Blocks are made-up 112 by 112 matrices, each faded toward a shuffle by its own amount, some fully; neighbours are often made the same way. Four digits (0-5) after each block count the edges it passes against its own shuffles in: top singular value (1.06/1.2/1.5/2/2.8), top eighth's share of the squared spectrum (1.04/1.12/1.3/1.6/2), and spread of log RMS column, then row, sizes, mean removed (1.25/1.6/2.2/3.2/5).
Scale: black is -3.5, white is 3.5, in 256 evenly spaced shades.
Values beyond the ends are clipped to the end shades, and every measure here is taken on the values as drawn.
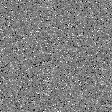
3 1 0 0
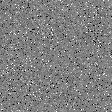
0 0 0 0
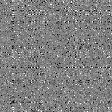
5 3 2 2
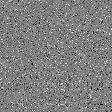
3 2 0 0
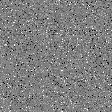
3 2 1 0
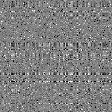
5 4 2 3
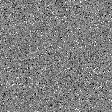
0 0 0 1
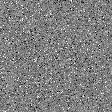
0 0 0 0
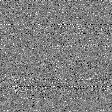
2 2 0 3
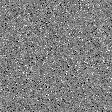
0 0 0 0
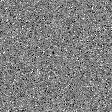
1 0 0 0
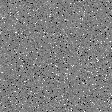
1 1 0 0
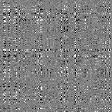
5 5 4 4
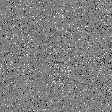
3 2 1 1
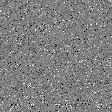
3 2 0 1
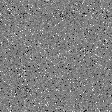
2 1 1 1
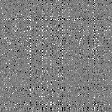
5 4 3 3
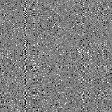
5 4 3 2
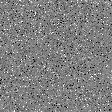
0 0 0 0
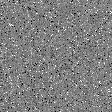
2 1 0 0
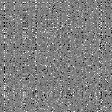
4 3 3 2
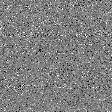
0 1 0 2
